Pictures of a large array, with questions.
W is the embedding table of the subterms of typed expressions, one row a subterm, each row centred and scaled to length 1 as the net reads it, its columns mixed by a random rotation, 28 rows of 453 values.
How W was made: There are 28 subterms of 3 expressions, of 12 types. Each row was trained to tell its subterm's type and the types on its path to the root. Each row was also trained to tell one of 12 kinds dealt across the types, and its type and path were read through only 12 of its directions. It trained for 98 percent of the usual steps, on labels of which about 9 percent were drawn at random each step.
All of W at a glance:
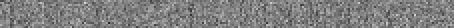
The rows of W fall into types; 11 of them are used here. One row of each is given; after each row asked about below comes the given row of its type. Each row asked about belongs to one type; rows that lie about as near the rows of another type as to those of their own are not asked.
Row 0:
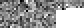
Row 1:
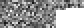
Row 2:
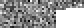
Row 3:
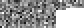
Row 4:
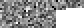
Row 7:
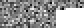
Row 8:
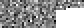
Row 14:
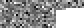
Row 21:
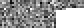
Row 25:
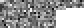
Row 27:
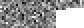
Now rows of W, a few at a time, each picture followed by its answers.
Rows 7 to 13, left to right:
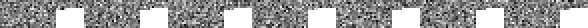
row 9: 4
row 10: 1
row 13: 1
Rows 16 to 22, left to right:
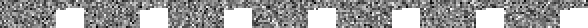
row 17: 2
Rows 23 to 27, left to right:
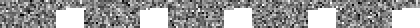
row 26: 8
